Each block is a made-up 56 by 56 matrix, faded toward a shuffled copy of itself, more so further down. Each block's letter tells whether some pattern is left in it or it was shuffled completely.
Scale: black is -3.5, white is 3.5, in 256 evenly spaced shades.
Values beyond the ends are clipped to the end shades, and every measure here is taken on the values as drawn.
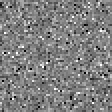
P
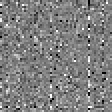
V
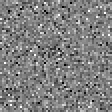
P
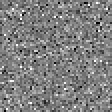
P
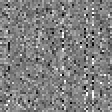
V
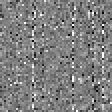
V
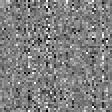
V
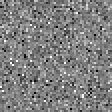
P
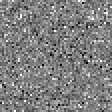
P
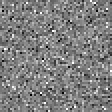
P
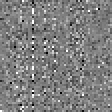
V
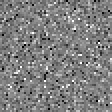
P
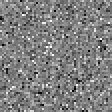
P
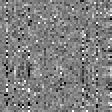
V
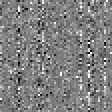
V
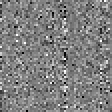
V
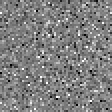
P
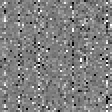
V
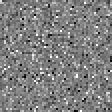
P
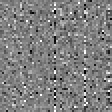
V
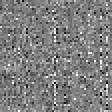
V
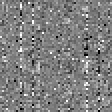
V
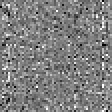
V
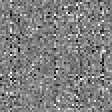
V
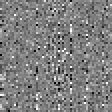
V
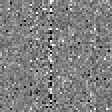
V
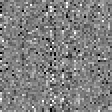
V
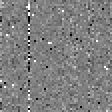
V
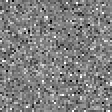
P
